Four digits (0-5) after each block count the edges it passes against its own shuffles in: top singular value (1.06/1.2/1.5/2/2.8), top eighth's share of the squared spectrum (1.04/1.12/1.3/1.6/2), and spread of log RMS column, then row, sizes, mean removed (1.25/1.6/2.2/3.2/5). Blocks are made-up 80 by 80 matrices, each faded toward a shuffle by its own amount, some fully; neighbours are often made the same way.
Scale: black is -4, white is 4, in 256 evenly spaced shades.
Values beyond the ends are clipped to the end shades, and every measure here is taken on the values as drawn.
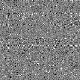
4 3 1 2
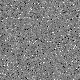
0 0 0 0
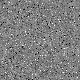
1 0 0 0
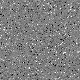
2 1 0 0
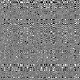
5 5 3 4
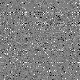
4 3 1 2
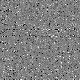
3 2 0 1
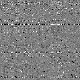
4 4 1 3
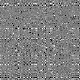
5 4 2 3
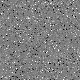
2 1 0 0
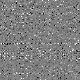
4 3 1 2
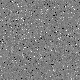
0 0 0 0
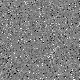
3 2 1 0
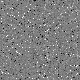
1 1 0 0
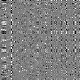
5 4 3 2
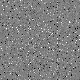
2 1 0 0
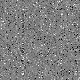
3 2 1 0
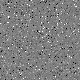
0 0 0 0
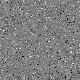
0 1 0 0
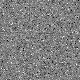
0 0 0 0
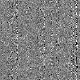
2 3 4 0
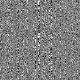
2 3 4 0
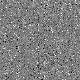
1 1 1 0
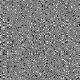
4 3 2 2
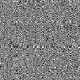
4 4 2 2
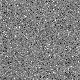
1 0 0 0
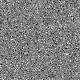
1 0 0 0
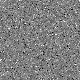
1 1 0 0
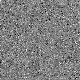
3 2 0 0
